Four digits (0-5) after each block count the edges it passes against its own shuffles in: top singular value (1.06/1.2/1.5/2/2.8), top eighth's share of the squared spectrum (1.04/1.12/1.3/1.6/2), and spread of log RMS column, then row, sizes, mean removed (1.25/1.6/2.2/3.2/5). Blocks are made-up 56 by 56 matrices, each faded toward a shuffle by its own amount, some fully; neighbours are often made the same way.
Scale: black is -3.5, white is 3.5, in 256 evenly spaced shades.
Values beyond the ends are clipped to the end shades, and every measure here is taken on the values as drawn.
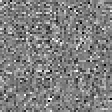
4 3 2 2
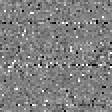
2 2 0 2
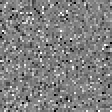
1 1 0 0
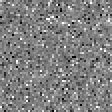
0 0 0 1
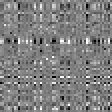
5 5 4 3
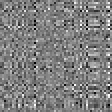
5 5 3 3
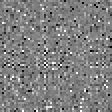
4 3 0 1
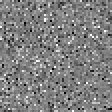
0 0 0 0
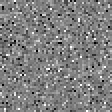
1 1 0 0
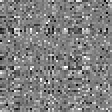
4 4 2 2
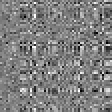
5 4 3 3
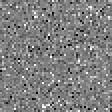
2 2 0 0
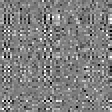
5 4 3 3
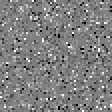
0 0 0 0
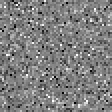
1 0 0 0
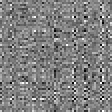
4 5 3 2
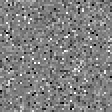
1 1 1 0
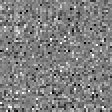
3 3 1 1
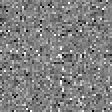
3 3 1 1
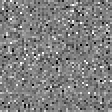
1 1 0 0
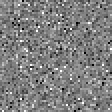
2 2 0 0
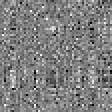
4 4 2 2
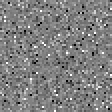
1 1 0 0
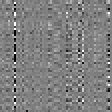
5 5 3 2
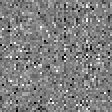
3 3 2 1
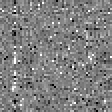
3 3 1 1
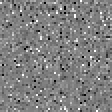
2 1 0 0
